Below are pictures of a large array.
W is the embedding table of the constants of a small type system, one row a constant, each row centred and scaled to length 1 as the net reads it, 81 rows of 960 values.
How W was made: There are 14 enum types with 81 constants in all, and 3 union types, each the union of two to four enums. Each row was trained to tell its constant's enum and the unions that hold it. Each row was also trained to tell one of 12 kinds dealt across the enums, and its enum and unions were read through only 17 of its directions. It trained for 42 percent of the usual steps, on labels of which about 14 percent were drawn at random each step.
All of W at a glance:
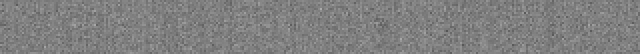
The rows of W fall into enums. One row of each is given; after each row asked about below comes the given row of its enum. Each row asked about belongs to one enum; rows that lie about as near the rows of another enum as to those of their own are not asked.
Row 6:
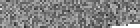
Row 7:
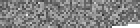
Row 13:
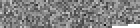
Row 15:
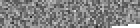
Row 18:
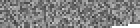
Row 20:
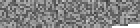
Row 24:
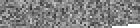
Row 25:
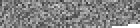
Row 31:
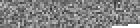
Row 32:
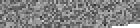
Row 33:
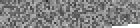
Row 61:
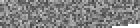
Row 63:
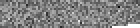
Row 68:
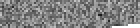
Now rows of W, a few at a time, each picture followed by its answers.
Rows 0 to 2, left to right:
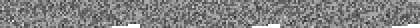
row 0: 18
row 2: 33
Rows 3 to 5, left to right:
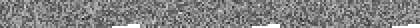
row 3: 7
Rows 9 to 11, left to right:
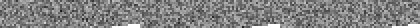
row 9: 24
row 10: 33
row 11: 20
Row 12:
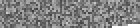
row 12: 24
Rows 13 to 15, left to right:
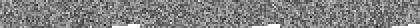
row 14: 24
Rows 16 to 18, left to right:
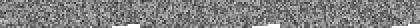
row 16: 63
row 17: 33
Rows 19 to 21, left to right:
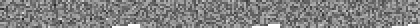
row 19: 20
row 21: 68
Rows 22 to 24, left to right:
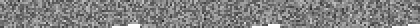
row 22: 20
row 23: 20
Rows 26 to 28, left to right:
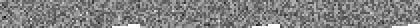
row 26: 6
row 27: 68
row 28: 33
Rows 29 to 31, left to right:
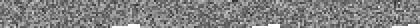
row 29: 31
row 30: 61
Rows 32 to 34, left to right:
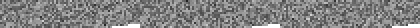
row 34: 18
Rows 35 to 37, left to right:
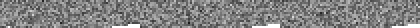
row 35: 63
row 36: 61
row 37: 68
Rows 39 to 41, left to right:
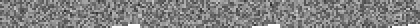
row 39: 31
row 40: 31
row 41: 63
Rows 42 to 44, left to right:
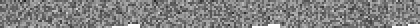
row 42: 68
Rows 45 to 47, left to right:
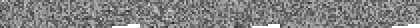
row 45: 7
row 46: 31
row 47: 68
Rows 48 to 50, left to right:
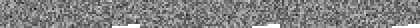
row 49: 32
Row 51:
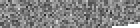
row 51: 18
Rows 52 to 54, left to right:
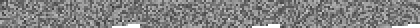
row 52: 7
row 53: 18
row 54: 24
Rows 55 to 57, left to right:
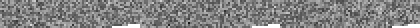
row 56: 13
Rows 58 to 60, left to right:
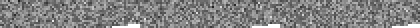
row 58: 7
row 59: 31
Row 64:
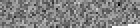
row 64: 31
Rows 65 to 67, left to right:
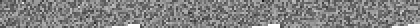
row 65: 18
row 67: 68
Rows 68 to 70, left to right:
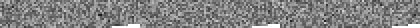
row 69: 33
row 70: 61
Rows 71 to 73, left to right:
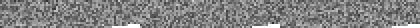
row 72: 33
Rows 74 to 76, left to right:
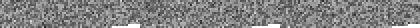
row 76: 24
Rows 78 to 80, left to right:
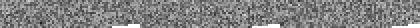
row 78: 63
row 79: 24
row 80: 20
